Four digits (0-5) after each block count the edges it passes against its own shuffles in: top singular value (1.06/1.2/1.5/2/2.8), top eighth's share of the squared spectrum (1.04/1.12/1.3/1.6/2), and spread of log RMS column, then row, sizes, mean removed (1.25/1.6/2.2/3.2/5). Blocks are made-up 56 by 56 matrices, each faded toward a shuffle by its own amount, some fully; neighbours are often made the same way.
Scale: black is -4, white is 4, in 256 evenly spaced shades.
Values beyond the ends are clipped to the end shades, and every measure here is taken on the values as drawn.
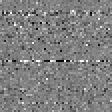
3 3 0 2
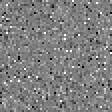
0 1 0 0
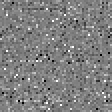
1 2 0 1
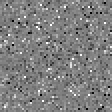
0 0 0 0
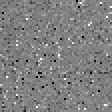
1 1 0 0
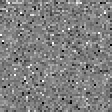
0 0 0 0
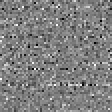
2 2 0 2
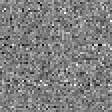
1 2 0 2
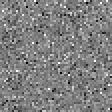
0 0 0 0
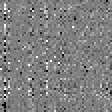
3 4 3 1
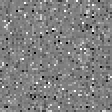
2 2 1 0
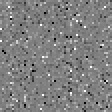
1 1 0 0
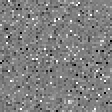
0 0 0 0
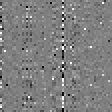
4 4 2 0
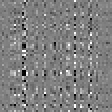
4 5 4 2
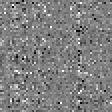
3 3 2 1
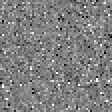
0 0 1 0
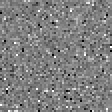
1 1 0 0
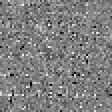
2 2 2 2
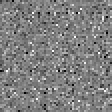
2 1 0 2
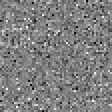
1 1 1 1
